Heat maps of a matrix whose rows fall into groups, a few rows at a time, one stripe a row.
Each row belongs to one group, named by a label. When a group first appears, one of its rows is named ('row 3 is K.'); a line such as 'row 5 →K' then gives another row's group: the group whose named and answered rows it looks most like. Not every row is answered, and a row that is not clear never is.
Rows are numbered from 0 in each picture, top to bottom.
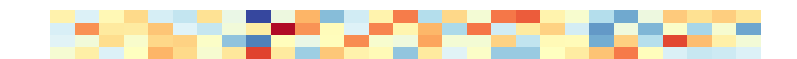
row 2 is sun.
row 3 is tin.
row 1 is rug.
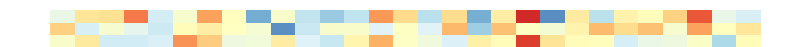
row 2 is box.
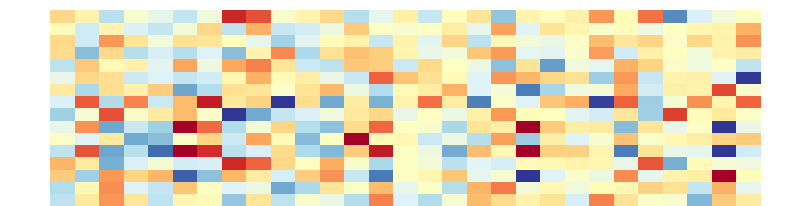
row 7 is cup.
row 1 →cup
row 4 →tin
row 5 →rug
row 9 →box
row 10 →cup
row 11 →box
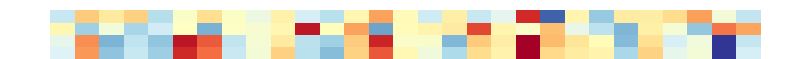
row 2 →box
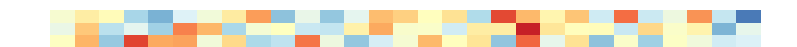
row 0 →rug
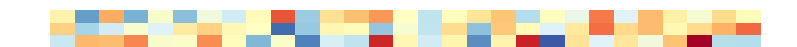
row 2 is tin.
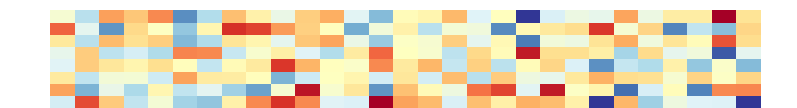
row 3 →box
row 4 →rug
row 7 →rug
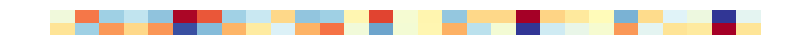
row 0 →box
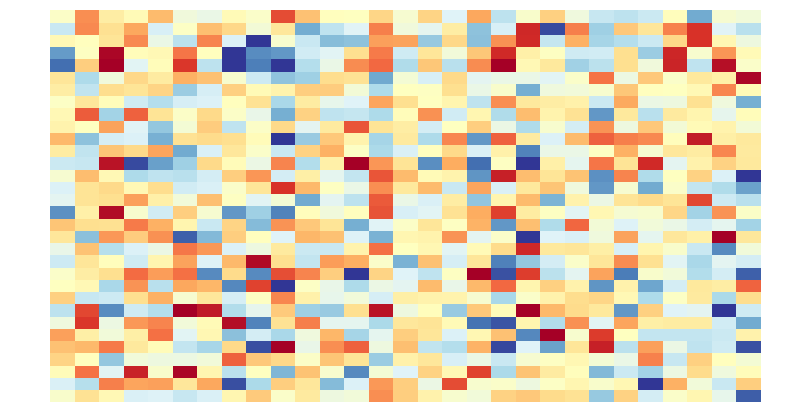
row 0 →rug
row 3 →sun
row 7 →rug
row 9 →cup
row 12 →cup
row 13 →rug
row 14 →rug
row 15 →tin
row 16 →sun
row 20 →tin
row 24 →box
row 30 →sun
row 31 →rug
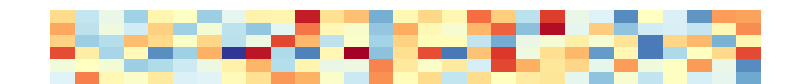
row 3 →cup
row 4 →rug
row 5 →rug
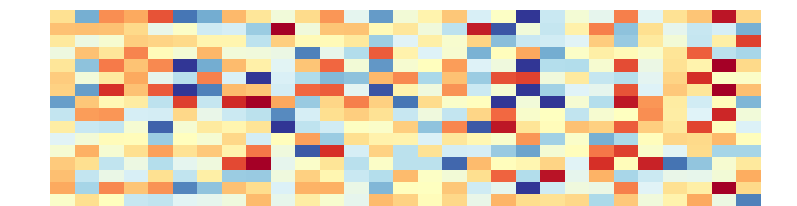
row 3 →tin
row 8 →sun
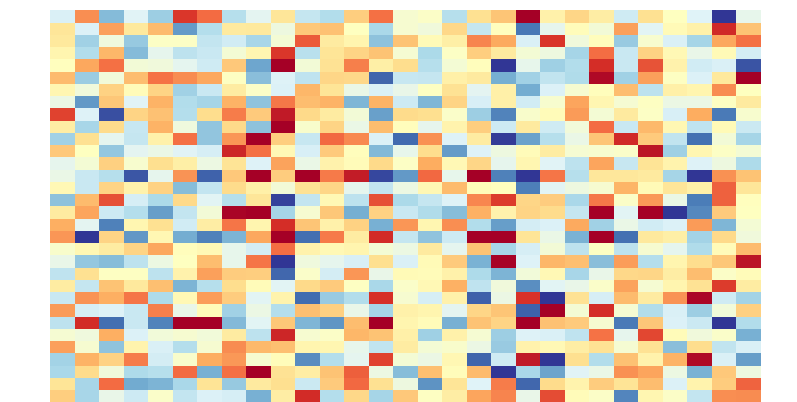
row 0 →box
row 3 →cup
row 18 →cup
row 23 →tin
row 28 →tin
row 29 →tin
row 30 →cup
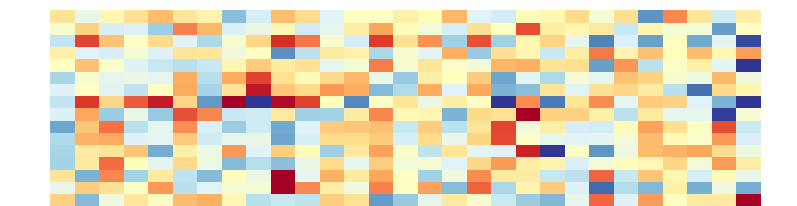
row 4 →rug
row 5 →tin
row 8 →box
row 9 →sun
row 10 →sun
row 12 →sun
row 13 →cup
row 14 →rug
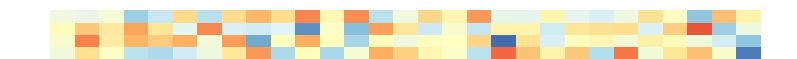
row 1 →tin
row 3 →rug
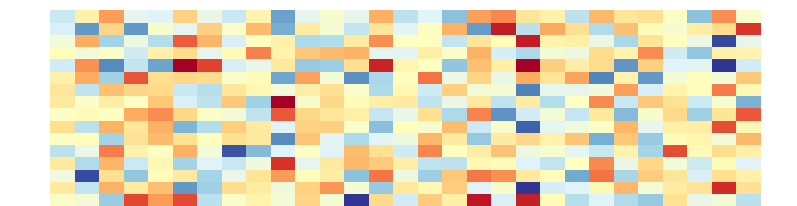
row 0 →sun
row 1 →cup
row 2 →box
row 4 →box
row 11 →sun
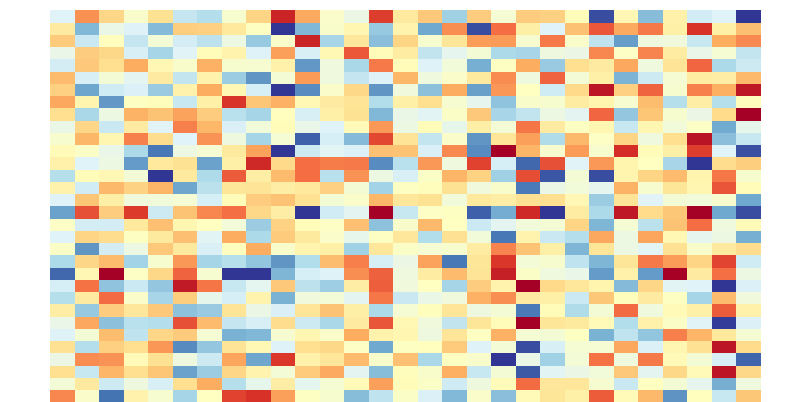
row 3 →cup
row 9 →box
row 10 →tin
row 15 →rug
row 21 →sun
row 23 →sun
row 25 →box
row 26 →sun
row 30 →box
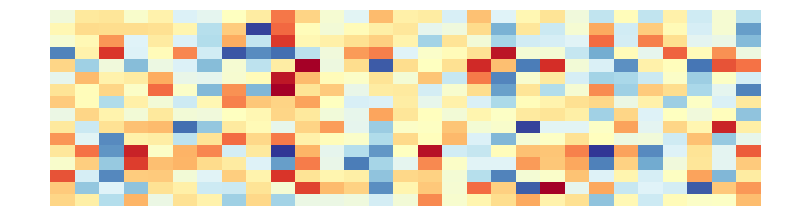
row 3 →sun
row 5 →rug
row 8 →rug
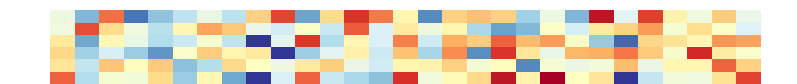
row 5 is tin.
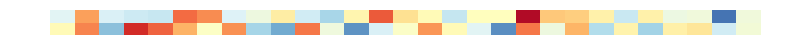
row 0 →box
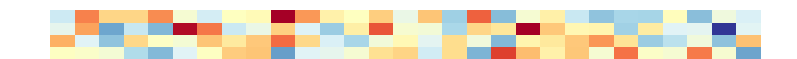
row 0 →rug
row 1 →box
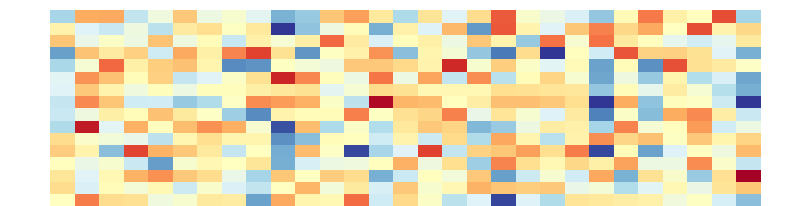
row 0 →sun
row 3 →tin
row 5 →rug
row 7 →rug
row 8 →sun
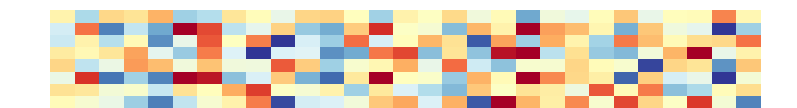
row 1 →box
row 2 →cup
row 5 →box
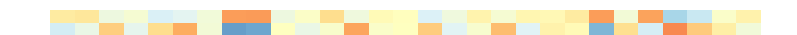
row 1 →sun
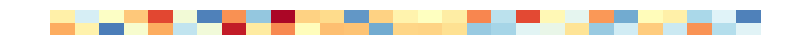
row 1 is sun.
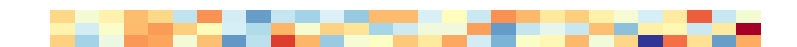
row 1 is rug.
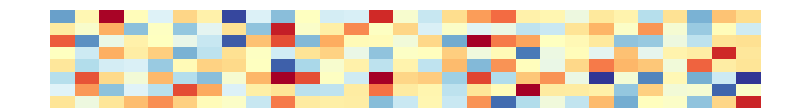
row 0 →sun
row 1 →cup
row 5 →rug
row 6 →box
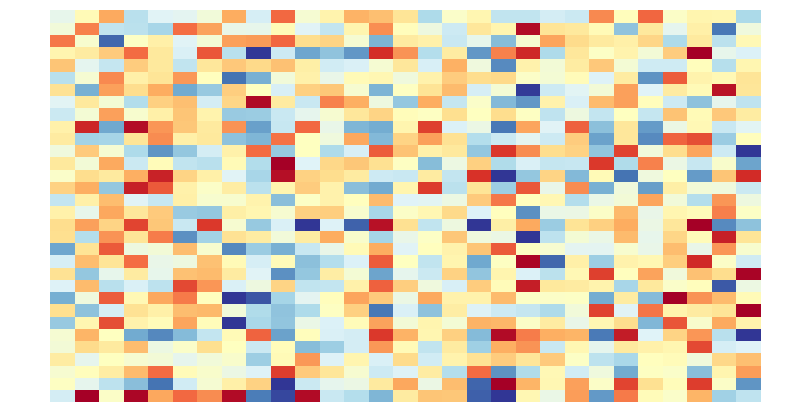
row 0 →cup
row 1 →box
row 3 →tin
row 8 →sun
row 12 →cup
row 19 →sun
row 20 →tin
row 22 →box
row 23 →sun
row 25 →sun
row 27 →tin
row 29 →rug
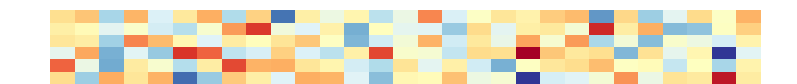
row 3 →box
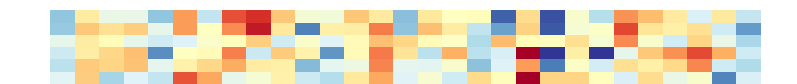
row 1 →tin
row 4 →tin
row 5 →box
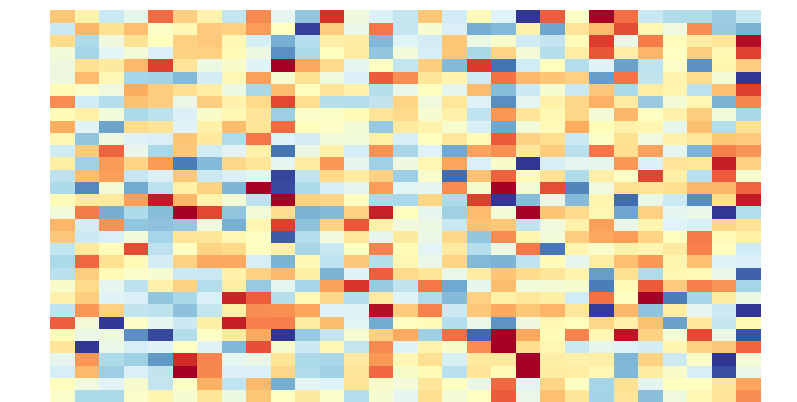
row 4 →rug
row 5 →rug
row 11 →sun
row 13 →sun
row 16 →box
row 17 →cup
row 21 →rug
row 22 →sun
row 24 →rug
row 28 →box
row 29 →box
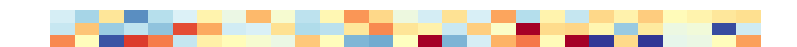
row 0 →cup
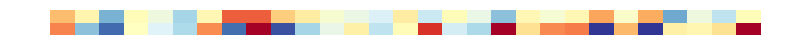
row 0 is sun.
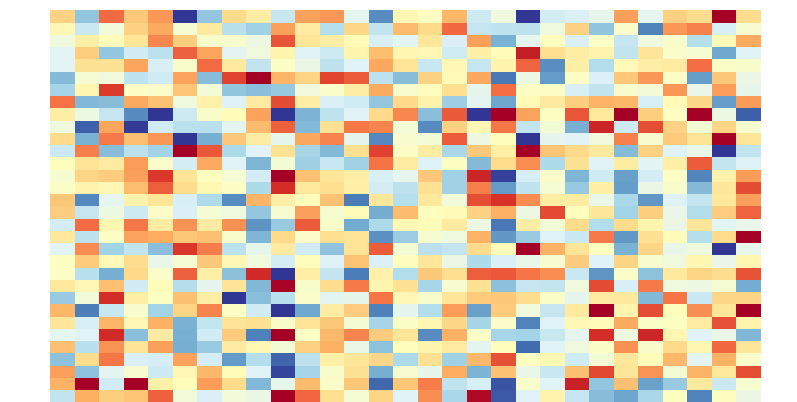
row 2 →rug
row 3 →box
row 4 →tin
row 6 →sun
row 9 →cup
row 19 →box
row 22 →cup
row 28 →sun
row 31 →rug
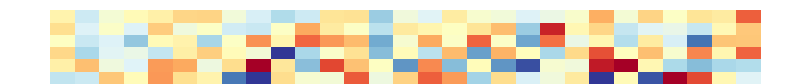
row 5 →sun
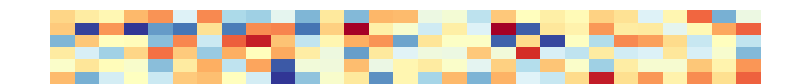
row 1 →cup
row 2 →tin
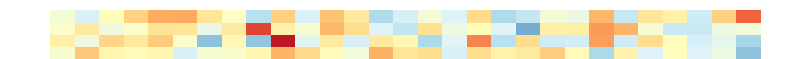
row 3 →rug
